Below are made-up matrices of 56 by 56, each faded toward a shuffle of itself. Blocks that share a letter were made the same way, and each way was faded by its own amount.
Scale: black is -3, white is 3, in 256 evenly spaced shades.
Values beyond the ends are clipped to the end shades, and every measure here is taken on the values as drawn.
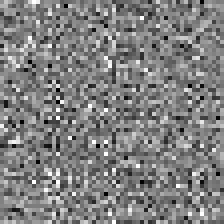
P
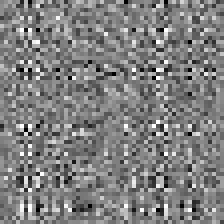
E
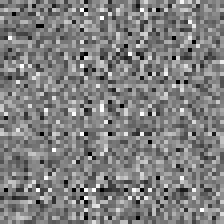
P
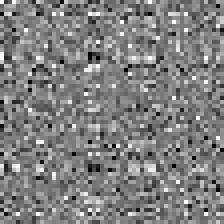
P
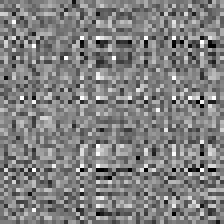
E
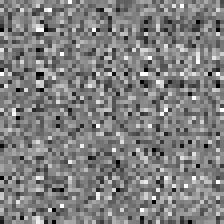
P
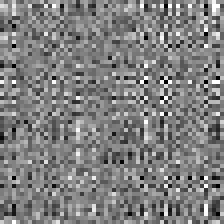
E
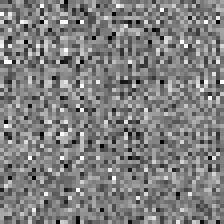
P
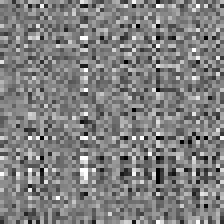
E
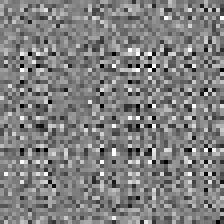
E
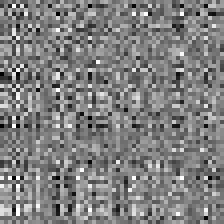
E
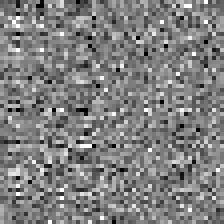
P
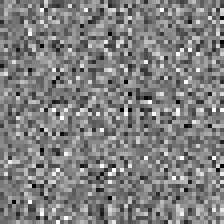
P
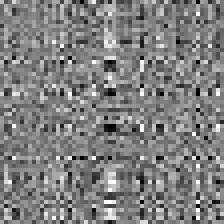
E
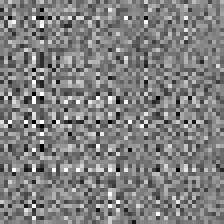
E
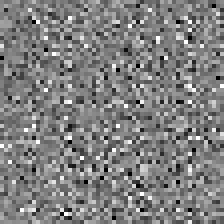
P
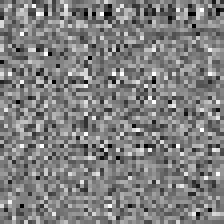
P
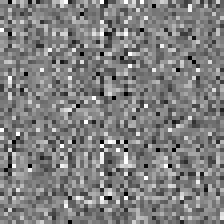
P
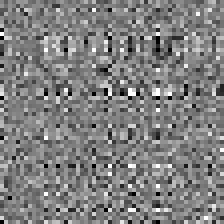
E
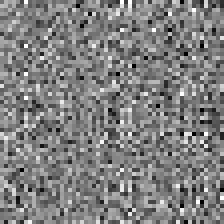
P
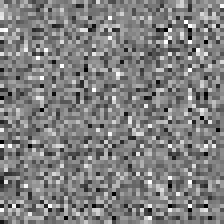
P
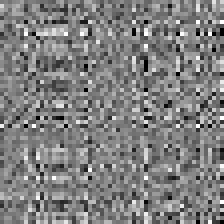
E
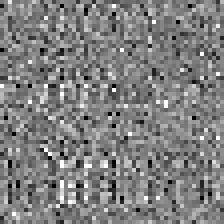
P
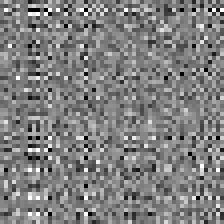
E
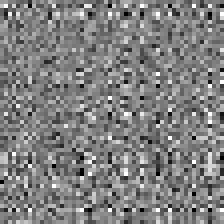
E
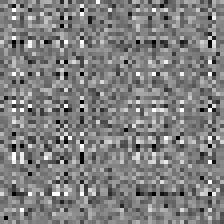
E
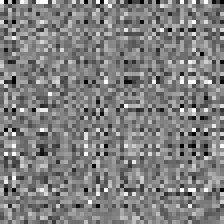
E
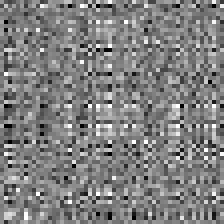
E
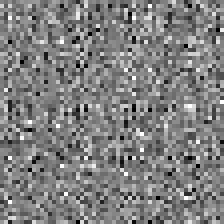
P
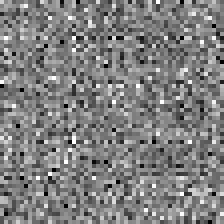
P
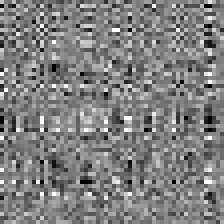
E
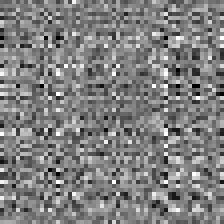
E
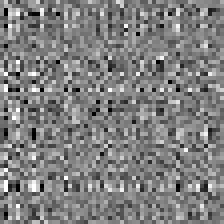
E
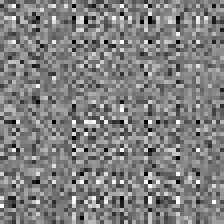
E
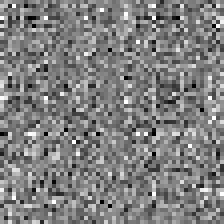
P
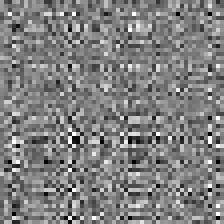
E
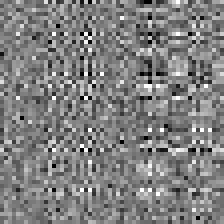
E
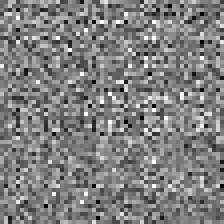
P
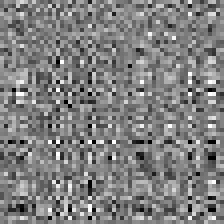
E
